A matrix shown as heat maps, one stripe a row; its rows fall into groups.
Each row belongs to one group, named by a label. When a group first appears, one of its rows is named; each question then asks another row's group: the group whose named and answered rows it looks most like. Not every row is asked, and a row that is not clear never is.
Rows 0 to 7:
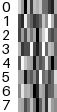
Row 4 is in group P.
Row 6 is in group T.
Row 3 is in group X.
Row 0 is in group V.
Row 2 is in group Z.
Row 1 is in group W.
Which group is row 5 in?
V
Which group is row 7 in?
X
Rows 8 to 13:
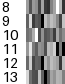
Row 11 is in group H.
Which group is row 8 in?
W
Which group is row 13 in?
X
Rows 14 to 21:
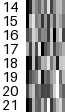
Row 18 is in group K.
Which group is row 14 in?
K
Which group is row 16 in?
W
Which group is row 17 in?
X
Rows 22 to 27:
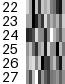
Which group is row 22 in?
V
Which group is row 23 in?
V
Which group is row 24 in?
Z
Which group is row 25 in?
H
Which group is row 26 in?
P
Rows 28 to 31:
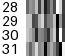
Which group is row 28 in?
W
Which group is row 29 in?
H
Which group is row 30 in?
H
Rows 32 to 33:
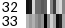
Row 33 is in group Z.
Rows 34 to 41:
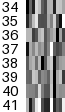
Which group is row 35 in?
Z
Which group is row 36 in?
H
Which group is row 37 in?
Z
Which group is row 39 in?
W
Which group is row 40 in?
X
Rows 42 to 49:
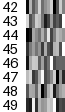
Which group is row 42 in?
T
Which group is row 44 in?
K
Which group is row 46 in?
Z
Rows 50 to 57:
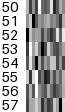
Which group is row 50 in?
X
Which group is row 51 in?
V
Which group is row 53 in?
T
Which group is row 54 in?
H
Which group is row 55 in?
W
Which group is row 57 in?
P
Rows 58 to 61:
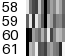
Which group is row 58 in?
X
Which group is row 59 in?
T
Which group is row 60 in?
K
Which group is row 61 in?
Z
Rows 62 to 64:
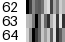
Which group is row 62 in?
K
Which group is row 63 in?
H
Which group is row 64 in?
V
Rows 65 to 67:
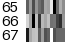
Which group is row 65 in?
T
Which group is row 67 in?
Z
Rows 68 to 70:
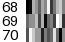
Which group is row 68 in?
K
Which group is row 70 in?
P
